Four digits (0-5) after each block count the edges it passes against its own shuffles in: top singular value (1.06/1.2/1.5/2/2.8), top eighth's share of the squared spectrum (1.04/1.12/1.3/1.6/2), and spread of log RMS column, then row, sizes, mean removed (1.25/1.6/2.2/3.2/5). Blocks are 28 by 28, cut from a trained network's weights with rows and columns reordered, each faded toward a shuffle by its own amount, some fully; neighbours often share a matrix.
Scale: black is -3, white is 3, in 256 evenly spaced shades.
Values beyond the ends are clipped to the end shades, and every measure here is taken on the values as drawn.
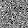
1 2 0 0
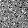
0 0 0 0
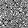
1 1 1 0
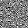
2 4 2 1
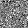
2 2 0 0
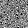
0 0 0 0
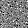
0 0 0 0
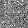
1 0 0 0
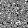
2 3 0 1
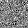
0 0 0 1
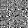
2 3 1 2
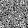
0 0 0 0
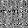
2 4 1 2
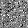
2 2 0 1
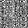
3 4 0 2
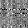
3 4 0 2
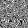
1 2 0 1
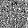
1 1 0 0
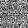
2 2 1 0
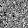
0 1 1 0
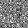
2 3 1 0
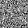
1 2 0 0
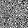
1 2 1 0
